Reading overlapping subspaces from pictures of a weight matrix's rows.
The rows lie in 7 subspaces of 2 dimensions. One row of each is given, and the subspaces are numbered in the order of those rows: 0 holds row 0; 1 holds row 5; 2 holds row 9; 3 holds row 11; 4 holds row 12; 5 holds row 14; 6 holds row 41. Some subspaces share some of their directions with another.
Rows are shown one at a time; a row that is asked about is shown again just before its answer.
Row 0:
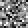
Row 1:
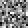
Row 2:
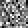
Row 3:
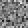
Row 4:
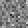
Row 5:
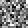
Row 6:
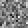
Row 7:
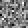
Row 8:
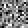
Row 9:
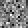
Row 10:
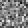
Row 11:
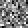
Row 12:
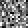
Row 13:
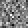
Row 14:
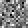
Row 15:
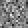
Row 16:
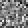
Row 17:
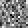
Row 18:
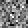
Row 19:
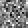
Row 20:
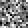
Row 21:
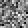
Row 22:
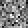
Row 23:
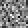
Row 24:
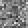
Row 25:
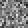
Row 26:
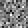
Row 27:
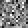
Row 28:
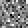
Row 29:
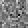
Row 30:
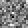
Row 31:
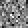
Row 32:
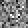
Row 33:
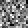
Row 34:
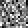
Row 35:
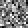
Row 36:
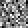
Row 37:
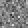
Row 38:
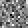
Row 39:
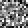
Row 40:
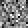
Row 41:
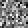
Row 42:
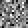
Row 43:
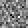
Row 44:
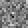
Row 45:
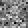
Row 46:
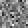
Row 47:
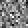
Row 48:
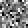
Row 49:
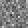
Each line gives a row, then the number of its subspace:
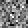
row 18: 1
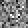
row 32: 3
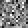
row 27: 5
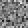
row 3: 6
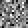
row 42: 5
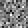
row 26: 2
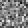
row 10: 6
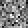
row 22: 0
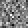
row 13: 0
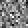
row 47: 2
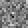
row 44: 1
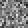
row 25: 6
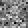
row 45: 0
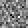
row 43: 5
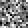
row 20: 0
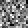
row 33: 1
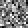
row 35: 3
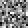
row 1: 4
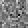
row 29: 3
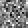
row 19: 4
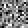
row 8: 1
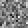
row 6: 6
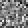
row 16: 6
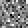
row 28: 6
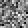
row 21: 3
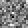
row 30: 1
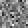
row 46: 2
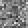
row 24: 0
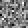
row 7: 5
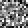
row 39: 6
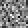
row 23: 5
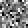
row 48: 2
